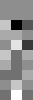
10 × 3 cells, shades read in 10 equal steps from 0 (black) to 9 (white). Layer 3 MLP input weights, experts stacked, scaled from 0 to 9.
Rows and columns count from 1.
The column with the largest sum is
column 1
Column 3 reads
5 5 3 5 2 6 5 6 5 4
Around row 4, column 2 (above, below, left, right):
0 8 6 5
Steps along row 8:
same up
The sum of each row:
15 15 10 17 15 17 15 14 17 17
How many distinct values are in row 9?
2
